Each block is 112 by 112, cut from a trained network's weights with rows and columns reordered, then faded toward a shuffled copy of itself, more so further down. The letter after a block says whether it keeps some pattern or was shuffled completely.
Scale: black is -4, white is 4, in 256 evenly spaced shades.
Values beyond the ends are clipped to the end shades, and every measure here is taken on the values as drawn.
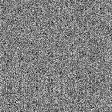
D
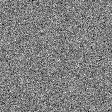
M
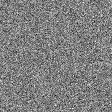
M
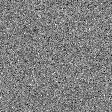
M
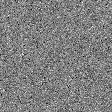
M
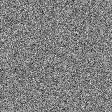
M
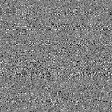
D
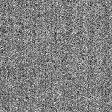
D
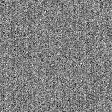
D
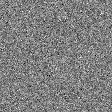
M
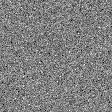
M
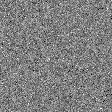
M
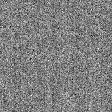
D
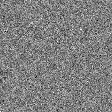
D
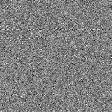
D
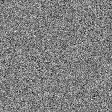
M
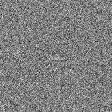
D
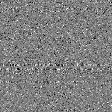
D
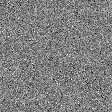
M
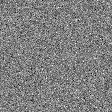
M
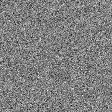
M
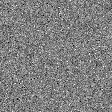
M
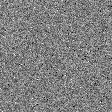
M
